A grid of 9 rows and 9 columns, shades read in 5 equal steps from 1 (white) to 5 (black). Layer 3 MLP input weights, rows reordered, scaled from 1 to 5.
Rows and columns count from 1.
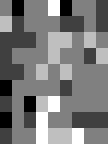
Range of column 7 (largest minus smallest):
3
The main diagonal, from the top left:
3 4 4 3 3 4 3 4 3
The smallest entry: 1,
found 5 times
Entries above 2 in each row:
8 8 6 7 7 9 7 8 5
